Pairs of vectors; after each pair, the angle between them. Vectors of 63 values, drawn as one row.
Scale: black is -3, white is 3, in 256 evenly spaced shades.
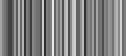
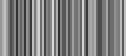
partly aligned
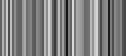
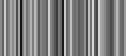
orthogonal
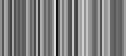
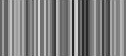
nearly opposite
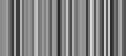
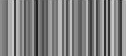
nearly opposite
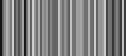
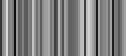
partly aligned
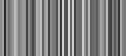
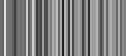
nearly opposite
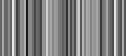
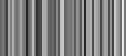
partly aligned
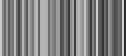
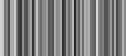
partly aligned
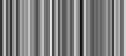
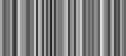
partly opposed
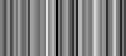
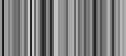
partly opposed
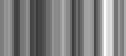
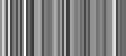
orthogonal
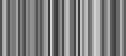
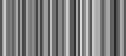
nearly parallel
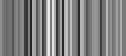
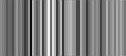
nearly parallel
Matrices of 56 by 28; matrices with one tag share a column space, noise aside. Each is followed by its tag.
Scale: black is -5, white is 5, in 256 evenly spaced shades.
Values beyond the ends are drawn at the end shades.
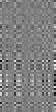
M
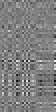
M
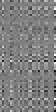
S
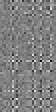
S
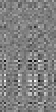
M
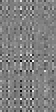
S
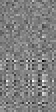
M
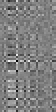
S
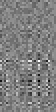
M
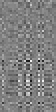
M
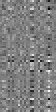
S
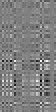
M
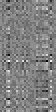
S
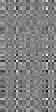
S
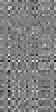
S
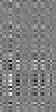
M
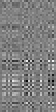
M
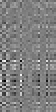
M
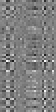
S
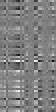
S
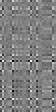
S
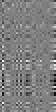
M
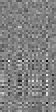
M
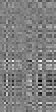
M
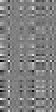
S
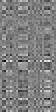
S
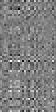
S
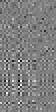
M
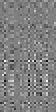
M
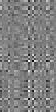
S
